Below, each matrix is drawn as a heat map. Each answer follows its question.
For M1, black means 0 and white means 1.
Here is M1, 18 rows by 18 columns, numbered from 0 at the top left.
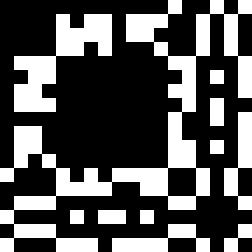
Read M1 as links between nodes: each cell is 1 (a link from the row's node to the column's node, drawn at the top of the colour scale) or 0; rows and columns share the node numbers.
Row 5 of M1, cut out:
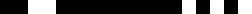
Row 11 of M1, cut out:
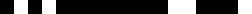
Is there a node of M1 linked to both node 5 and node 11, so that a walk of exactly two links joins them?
yes
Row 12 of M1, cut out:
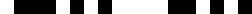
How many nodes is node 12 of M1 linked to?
9
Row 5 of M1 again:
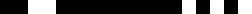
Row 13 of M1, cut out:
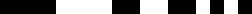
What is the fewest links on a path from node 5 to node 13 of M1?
1
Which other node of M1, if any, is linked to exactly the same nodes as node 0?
node 8
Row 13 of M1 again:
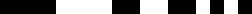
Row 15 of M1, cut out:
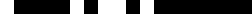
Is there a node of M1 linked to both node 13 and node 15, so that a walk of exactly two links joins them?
yes
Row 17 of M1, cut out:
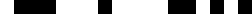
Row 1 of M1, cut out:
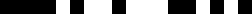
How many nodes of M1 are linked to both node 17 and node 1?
7
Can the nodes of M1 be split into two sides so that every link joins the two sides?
yes
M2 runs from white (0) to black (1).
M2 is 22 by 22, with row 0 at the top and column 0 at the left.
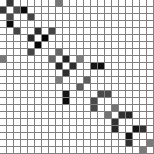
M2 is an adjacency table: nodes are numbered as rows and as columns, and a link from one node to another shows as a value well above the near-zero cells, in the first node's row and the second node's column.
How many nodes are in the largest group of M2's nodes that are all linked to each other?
3
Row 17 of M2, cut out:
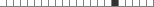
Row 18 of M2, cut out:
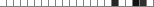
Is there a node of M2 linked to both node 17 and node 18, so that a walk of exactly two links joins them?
yes
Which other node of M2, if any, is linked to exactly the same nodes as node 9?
none
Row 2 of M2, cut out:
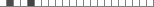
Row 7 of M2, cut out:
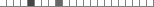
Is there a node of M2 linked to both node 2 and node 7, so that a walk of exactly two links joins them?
yes
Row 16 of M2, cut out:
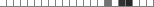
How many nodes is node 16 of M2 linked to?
3
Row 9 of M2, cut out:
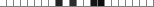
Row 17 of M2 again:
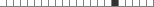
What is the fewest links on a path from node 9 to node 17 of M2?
4
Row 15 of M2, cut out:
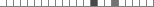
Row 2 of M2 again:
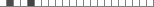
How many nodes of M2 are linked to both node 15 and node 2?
0
